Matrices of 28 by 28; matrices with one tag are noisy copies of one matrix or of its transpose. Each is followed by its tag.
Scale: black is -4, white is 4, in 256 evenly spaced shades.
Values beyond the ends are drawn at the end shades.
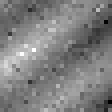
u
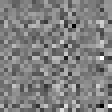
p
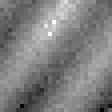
u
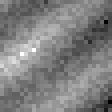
u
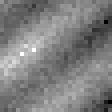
u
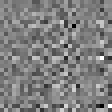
p
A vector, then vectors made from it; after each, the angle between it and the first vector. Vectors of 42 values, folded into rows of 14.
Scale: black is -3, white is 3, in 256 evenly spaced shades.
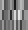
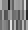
orthogonal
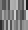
orthogonal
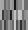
nearly parallel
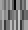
partly aligned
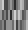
nearly parallel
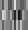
nearly opposite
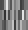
partly opposed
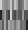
partly opposed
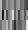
orthogonal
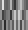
nearly parallel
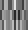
nearly opposite
